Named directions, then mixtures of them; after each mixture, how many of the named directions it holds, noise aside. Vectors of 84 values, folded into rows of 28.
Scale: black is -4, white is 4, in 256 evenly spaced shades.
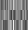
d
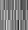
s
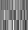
two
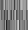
one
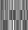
one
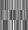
one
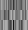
one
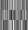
one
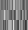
two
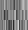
two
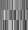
two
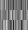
two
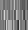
two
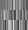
two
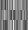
one
